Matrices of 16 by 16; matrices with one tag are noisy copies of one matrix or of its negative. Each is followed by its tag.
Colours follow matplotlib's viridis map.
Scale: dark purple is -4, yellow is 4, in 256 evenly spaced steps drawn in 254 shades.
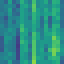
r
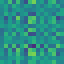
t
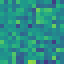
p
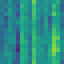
r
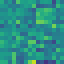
p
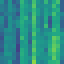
r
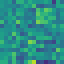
p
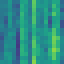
r
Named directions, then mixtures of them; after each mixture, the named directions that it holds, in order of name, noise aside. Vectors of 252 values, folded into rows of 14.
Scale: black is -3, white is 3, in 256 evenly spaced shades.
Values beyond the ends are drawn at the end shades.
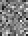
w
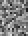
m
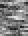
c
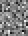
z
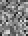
w, z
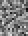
m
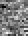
c, w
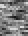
c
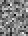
m, z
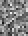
m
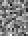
m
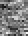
c, w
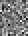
w, z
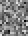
w, z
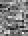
c, z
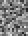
m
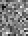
c, w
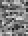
c, m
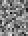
m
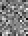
w
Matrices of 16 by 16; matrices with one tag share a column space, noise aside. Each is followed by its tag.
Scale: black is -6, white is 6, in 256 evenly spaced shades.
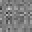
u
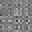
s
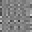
s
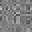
u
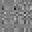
u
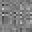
u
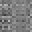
s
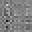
s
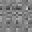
u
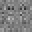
u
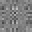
u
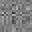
u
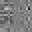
u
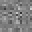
u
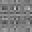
u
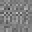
u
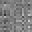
s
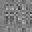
u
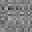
u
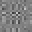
u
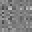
u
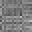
s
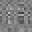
u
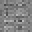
s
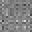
s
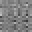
s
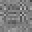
u
